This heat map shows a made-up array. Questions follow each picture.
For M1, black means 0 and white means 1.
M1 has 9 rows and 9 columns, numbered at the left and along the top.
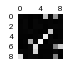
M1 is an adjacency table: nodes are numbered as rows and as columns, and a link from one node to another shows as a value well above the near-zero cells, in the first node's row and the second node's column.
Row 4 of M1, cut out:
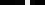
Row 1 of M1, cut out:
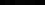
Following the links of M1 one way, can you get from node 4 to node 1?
no
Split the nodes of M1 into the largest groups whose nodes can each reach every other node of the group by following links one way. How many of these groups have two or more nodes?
2
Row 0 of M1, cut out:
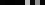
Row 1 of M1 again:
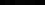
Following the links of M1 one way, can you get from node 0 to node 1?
no
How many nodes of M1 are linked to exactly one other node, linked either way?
2
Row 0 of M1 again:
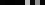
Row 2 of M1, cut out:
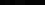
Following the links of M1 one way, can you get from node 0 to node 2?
yes
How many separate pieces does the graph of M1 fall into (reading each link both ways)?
2
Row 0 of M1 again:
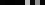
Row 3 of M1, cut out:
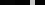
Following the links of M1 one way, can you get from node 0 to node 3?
yes
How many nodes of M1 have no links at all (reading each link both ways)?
1
